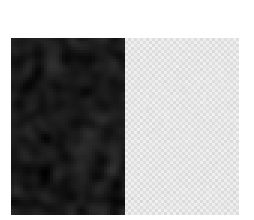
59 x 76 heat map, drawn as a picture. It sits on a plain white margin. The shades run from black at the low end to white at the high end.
It is made of 1 by 2 panels. Panel 1,1: very low, blotchy, faint in contrast. Panel 1,2: very high, checkered, faint in contrast.
